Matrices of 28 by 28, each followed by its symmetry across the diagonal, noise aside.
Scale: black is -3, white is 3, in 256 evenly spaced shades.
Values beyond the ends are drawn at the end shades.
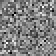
symmetric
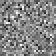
symmetric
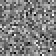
antisymmetric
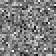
neither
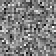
antisymmetric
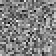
neither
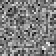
symmetric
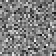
antisymmetric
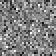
neither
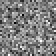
symmetric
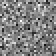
symmetric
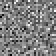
antisymmetric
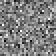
neither
